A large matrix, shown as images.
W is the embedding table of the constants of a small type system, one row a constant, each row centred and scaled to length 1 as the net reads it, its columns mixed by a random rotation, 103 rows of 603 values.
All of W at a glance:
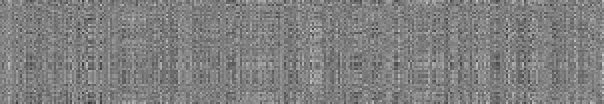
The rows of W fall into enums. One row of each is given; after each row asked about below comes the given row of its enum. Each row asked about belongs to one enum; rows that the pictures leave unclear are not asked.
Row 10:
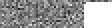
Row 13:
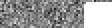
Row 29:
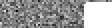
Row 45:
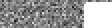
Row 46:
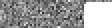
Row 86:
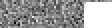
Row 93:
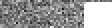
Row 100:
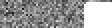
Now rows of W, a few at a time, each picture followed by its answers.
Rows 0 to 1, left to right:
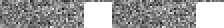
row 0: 93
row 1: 93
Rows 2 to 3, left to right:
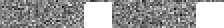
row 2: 10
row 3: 93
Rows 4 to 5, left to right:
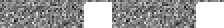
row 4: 45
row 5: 45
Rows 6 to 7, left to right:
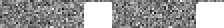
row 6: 93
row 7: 46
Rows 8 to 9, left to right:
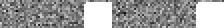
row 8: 29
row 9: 100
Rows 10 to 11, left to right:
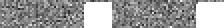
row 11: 46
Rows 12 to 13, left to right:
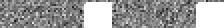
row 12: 45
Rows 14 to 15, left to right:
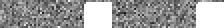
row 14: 46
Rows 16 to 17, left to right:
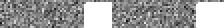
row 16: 13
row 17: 45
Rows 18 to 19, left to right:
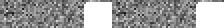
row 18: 100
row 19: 100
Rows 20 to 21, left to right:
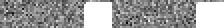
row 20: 100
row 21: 86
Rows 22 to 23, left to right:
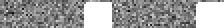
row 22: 100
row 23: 29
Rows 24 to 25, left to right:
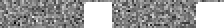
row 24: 86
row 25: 29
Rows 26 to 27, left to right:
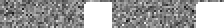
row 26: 100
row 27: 45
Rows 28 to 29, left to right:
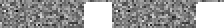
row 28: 29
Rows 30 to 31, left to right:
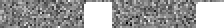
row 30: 46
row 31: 86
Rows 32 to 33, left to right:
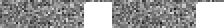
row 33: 93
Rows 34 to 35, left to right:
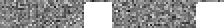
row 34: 10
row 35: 29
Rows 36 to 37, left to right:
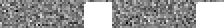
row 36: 29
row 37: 86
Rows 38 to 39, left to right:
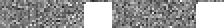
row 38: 10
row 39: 46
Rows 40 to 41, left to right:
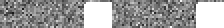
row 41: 46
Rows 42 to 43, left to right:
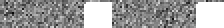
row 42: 100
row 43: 13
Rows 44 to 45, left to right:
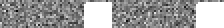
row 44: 29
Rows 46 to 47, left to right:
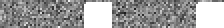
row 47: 100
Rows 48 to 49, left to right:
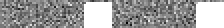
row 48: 10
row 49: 86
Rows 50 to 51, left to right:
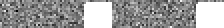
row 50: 29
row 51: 46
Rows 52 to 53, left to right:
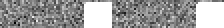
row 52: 86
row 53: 100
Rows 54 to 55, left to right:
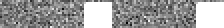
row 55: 86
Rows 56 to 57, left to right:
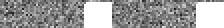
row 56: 100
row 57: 93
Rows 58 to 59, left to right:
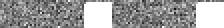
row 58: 46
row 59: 93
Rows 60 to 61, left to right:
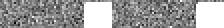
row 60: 86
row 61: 46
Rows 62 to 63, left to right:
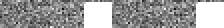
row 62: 93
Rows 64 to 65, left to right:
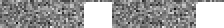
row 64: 93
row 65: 93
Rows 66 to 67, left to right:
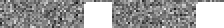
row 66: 13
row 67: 93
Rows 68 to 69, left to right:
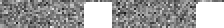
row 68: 93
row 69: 100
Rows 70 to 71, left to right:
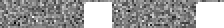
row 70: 86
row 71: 29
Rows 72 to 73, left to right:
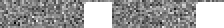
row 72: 86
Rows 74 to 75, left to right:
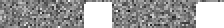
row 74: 46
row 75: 29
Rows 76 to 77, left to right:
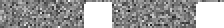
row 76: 46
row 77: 29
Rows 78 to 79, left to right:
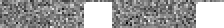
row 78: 93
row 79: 86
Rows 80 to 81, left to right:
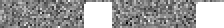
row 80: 46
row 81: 86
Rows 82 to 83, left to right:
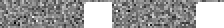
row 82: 86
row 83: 29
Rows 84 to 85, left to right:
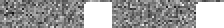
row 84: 100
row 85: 10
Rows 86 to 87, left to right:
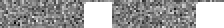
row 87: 93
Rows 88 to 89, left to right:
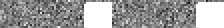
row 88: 46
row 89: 13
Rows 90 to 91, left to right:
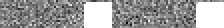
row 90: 10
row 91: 86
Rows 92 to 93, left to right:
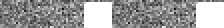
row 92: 93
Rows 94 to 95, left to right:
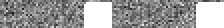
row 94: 100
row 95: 10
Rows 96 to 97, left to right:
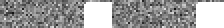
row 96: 100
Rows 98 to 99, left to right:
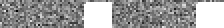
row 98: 29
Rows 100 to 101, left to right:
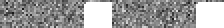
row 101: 13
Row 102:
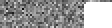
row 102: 100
